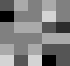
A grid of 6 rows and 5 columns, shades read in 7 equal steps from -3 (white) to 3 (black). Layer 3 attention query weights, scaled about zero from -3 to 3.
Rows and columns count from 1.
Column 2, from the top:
-1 0 -1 0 0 1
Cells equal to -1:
8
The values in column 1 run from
-2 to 3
